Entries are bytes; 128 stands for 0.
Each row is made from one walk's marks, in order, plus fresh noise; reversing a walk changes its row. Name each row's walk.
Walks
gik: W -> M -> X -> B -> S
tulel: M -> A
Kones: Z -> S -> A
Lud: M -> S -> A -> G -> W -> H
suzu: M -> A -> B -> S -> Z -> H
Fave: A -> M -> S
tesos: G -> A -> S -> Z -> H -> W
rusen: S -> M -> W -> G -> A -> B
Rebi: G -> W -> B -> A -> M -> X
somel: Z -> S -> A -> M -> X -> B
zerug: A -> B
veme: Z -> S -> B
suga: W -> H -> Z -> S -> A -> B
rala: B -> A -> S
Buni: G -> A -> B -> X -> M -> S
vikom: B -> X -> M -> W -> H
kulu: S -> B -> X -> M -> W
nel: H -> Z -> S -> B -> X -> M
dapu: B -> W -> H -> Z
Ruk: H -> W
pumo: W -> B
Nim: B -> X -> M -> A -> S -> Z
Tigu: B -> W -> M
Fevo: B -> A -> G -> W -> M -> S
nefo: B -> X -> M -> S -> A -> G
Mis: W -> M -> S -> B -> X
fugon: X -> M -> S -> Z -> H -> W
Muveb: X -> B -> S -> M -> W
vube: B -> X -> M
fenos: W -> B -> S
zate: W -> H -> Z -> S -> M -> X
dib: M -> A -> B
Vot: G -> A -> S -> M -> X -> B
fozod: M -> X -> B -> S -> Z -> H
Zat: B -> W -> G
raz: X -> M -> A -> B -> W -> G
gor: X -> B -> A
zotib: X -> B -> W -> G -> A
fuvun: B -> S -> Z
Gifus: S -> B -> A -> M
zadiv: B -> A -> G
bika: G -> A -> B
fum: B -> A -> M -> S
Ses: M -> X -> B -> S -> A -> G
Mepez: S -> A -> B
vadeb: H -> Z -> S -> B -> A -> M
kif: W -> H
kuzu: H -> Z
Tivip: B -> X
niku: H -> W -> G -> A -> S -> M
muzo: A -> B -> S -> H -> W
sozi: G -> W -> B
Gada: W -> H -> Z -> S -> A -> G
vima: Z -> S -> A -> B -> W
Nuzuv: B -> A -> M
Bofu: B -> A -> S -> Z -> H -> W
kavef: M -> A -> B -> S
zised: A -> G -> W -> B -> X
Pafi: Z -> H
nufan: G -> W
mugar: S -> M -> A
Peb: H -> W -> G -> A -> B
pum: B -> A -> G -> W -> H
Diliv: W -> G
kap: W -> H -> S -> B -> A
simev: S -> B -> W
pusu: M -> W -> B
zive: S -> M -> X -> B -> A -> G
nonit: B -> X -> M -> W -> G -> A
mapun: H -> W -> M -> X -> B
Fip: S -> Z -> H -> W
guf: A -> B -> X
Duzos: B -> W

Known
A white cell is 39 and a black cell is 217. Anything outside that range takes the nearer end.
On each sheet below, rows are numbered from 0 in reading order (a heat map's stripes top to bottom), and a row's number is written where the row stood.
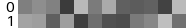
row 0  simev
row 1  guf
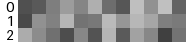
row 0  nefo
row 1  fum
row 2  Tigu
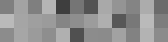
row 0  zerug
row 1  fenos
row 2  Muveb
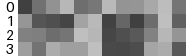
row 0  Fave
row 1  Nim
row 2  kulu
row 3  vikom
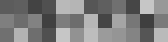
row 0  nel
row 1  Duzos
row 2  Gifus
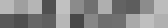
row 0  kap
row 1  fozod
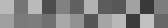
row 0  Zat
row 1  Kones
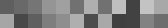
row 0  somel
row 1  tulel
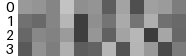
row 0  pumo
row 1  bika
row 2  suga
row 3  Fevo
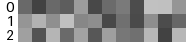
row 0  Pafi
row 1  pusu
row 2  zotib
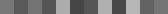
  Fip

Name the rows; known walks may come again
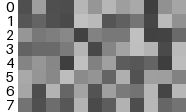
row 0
vadeb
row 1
nel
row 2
vima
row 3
gor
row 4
simev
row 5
pumo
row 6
zotib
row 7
Fip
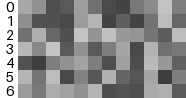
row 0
Tivip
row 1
Nim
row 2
Gifus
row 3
Diliv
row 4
fugon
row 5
Zat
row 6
vikom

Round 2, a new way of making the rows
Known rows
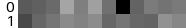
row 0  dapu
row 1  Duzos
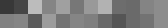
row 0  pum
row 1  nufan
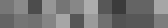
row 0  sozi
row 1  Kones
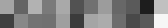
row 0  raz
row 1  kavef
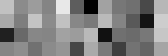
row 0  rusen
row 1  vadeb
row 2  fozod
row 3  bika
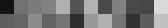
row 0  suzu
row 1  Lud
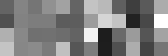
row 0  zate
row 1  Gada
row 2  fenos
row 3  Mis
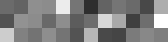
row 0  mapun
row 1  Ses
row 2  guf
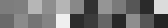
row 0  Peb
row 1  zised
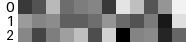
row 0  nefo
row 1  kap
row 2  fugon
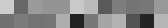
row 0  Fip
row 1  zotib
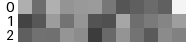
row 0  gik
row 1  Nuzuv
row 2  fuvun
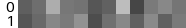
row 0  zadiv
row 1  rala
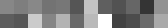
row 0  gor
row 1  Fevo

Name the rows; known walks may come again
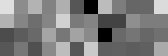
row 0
zive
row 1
simev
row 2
dapu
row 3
veme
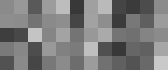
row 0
Rebi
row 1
bika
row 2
pum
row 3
sozi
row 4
pusu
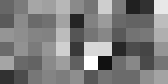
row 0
niku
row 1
dib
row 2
Mepez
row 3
Buni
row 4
muzo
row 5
Tigu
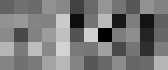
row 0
fuvun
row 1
Vot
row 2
fugon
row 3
nel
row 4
Ruk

